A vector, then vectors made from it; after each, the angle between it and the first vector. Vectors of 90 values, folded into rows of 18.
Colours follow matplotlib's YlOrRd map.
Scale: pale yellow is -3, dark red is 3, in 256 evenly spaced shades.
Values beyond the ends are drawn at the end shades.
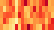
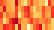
nearly opposite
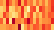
orthogonal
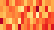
orthogonal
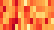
nearly opposite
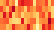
partly aligned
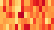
partly aligned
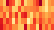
orthogonal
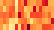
nearly parallel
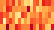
orthogonal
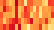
nearly opposite
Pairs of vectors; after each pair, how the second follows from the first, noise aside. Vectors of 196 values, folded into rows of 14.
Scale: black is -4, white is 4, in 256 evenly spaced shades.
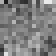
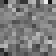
sign-scrambled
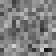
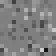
partly zeroed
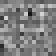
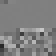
partly zeroed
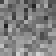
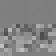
partly zeroed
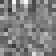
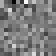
sign-scrambled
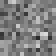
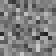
sign-scrambled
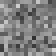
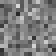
sign-scrambled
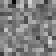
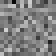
sign-scrambled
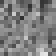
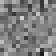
sign-scrambled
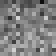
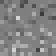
partly zeroed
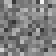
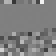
partly zeroed
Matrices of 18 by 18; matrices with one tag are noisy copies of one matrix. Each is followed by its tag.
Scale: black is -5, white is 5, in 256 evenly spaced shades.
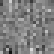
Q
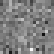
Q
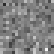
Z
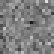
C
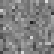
C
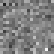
Z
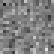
Z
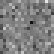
C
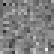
Z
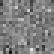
Q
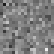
Z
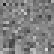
Z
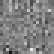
Q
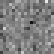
C
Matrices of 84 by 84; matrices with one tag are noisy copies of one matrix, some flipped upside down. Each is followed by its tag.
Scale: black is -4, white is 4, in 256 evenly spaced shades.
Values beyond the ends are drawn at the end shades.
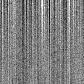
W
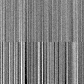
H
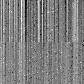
H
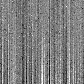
W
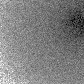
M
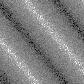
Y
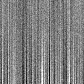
W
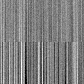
H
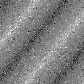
Y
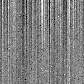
W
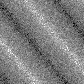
Y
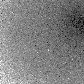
M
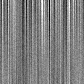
W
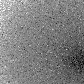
M
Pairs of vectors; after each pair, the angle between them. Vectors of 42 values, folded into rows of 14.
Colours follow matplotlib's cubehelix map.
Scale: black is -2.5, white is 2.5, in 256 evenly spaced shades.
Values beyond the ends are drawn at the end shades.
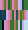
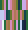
nearly opposite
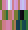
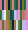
partly opposed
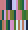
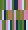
nearly opposite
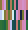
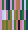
partly aligned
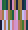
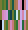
partly aligned
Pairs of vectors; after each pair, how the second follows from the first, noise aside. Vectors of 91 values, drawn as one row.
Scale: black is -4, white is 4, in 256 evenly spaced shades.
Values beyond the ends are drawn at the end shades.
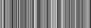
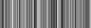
negated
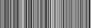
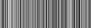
wrapped around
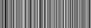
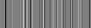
partly zeroed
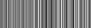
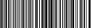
scaled up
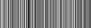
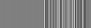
partly zeroed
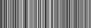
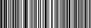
scaled up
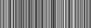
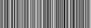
negated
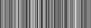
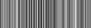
sign-scrambled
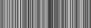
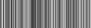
wrapped around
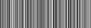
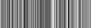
sign-scrambled
